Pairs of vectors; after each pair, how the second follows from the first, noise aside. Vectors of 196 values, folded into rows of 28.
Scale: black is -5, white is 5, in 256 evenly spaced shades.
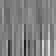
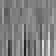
copied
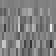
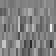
copied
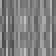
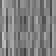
negated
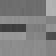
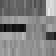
scaled up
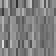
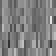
wrapped around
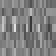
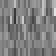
wrapped around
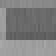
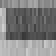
scaled up
